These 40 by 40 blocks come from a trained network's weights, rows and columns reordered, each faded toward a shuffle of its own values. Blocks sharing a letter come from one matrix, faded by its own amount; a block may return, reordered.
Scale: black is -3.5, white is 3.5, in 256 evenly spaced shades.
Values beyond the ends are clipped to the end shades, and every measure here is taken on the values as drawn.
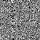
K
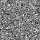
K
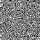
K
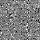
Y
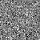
K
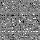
Y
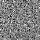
K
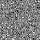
K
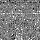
Y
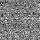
Y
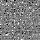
Y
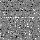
Y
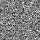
K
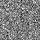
K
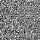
Y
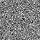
K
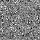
Y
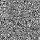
K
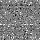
Y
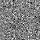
K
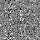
Y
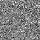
K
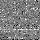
Y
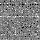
Y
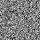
K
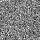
K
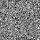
K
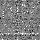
Y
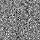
K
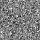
K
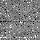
Y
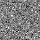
K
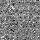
Y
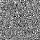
K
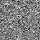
K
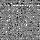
Y
